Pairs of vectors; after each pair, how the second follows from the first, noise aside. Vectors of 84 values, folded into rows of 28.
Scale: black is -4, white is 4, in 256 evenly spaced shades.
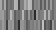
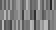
wrapped around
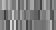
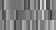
reversed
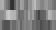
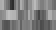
copied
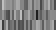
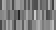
reversed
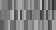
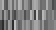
reversed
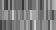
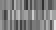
wrapped around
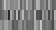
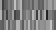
reversed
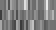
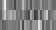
wrapped around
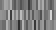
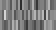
reversed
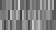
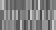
wrapped around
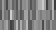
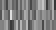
copied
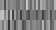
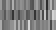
reversed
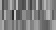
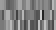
reversed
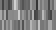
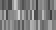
copied
